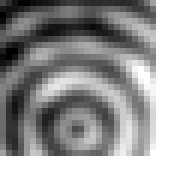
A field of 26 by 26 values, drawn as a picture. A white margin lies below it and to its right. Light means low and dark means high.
Ninth with the highest average: top left. Slope: up to the top left. Rings: centred on the bottom middle. Lone odd cells: none.
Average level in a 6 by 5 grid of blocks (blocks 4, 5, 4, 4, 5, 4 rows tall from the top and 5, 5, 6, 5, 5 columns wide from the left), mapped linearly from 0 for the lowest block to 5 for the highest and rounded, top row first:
54433 | 44342 | 43230 | 41210 | 44321 | 33210
